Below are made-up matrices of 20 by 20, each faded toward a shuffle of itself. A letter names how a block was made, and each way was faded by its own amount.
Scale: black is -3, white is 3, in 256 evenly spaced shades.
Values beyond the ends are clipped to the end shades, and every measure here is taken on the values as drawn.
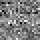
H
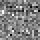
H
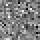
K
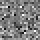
H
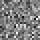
H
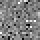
K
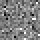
K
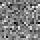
H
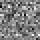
H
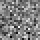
H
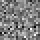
H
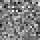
H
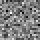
H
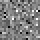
K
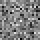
H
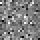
K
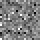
K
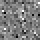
K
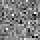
K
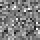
H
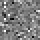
K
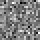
H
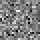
H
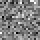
H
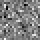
K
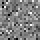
K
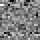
H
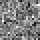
H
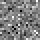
K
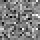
H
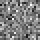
H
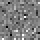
K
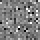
K
